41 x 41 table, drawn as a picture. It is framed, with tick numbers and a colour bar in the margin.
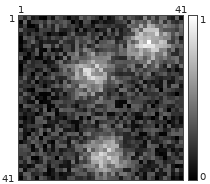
No single row or column stands out from its neighbours. The top right is the ninth with the highest average. Neither half mirrors the other. On average the colour sits 30% of the way up the scale. There are three bumps.
